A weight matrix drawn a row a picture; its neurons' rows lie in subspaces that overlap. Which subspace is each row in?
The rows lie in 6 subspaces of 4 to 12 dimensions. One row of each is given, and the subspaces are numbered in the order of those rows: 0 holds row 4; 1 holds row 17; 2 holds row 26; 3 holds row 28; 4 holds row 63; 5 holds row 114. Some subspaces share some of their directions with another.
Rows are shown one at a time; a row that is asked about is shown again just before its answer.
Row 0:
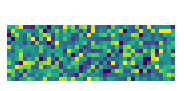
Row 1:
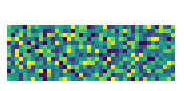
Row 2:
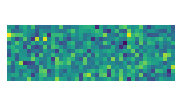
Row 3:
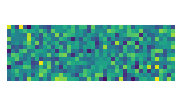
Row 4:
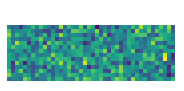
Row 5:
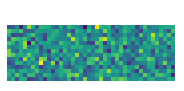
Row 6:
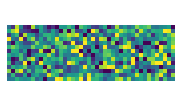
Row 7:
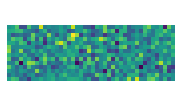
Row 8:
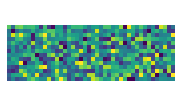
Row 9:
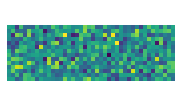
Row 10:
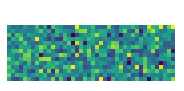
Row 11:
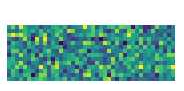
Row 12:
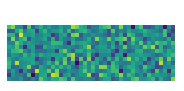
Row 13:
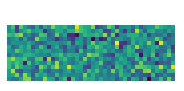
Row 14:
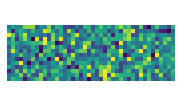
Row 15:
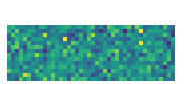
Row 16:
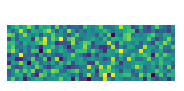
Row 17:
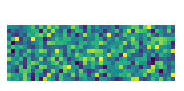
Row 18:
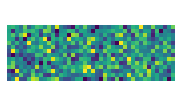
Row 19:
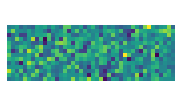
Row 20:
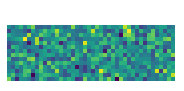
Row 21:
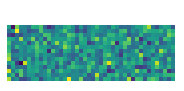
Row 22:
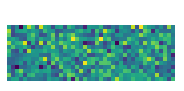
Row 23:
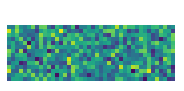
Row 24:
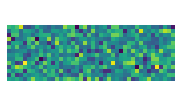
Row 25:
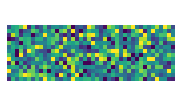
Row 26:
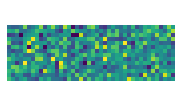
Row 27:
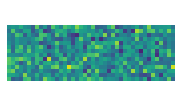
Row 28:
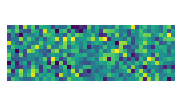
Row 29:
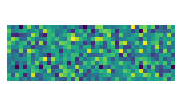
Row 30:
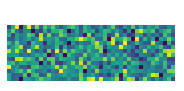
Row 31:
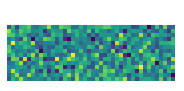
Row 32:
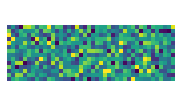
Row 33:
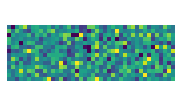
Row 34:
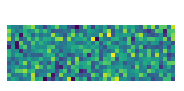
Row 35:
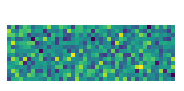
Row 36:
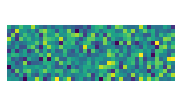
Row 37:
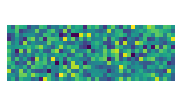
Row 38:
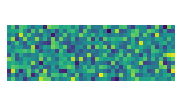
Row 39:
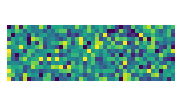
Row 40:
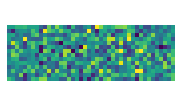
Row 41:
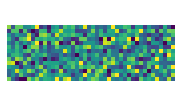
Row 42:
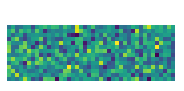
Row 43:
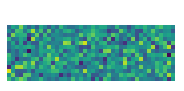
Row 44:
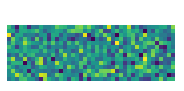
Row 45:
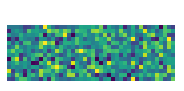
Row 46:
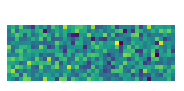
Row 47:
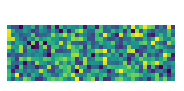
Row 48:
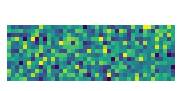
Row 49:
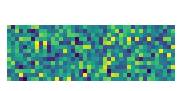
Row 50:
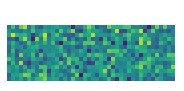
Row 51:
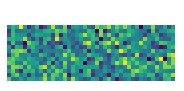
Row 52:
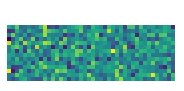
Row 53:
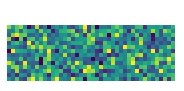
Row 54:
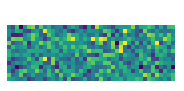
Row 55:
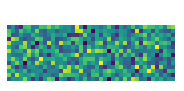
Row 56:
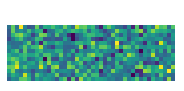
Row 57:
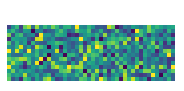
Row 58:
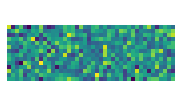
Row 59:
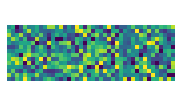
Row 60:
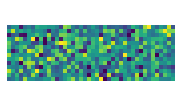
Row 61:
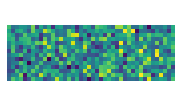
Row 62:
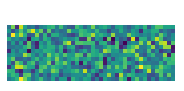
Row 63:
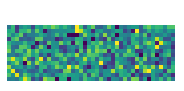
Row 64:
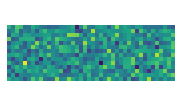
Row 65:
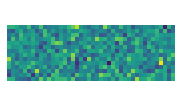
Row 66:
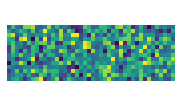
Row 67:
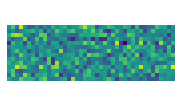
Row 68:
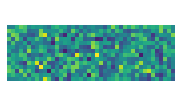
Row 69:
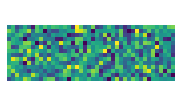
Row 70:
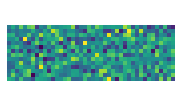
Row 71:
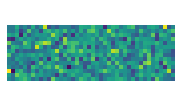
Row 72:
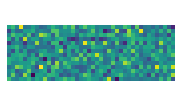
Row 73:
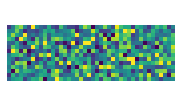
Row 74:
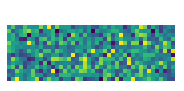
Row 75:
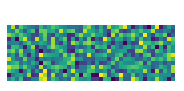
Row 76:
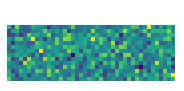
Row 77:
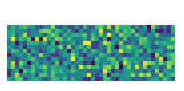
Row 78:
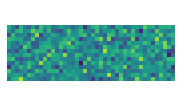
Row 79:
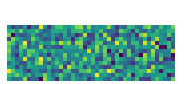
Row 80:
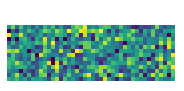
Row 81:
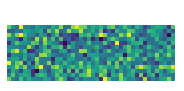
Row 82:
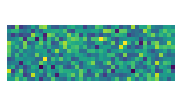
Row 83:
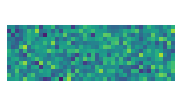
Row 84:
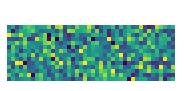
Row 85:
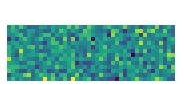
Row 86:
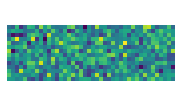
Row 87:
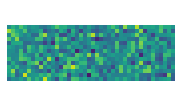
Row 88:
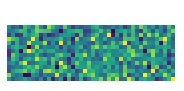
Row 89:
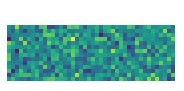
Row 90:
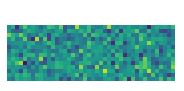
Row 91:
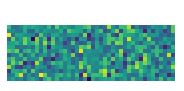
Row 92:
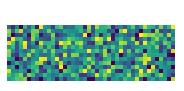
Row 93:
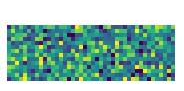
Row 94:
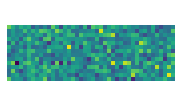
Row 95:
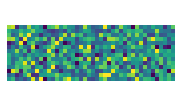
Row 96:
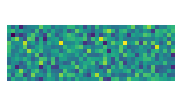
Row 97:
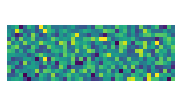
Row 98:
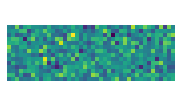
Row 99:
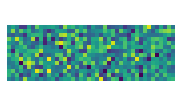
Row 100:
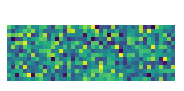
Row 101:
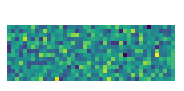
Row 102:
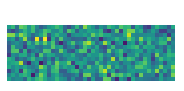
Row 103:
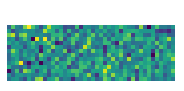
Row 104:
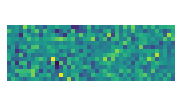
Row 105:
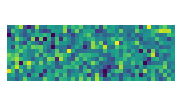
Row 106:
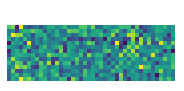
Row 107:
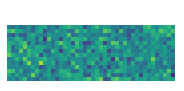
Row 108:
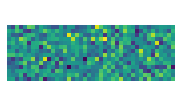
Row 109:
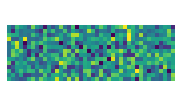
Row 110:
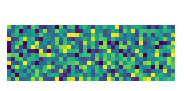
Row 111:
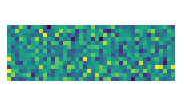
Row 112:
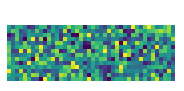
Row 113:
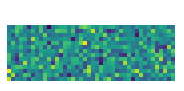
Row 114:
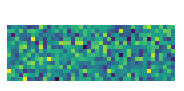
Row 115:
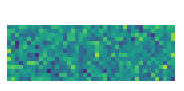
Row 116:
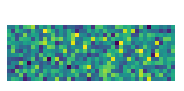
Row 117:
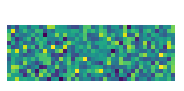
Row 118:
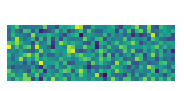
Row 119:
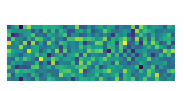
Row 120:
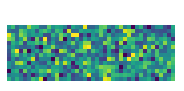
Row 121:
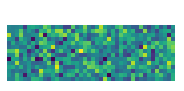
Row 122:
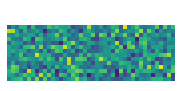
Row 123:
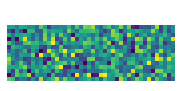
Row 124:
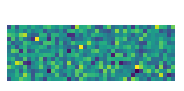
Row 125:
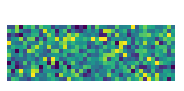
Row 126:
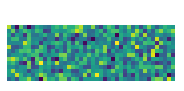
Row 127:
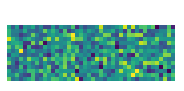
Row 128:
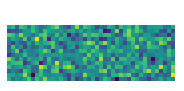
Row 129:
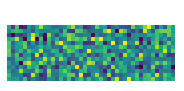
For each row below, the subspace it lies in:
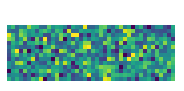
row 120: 3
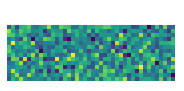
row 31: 1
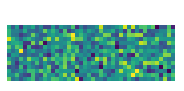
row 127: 0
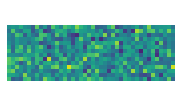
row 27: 5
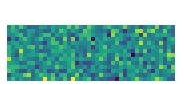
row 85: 2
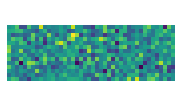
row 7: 2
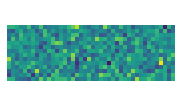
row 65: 2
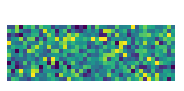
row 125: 3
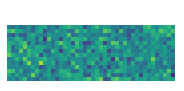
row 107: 1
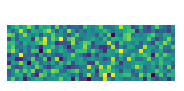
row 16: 4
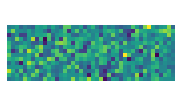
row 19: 3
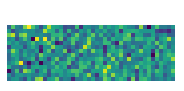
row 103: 5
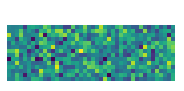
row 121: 2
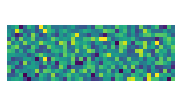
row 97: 2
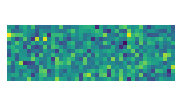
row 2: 0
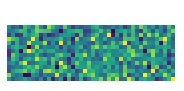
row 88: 2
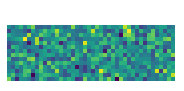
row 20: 1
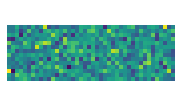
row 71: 2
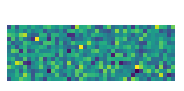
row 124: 0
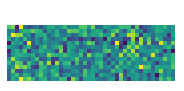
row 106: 5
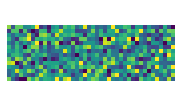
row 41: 5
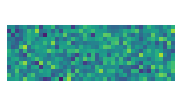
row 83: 2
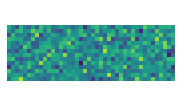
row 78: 5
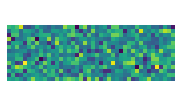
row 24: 1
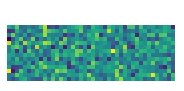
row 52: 2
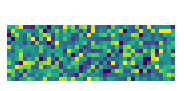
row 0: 4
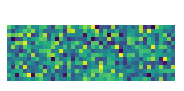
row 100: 0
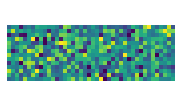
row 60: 3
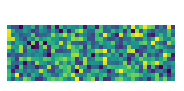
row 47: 0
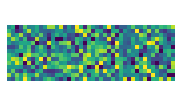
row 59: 4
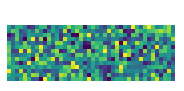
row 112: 3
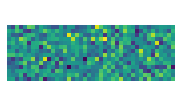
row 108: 1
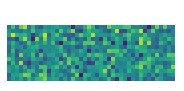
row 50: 3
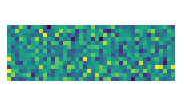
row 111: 5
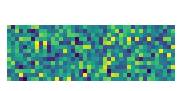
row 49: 5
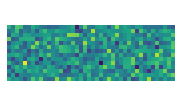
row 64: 4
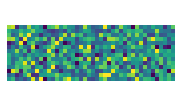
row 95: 2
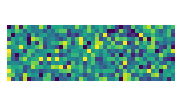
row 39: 5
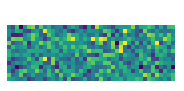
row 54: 1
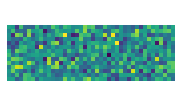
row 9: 2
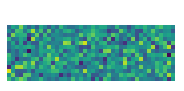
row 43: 5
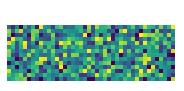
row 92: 5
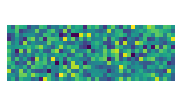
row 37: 3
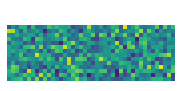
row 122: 2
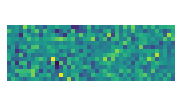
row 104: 2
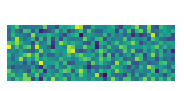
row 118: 2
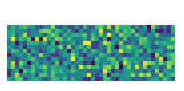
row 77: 0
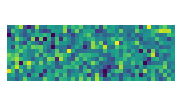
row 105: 0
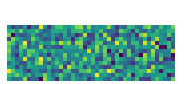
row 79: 5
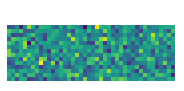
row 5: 1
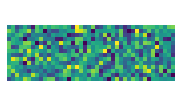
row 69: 1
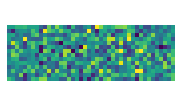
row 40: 0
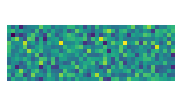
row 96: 5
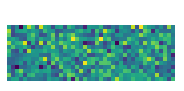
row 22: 0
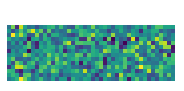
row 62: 5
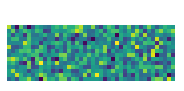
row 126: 5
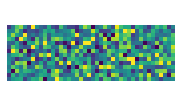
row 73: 0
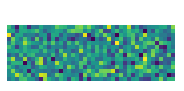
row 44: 5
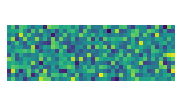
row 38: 2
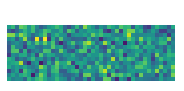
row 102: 1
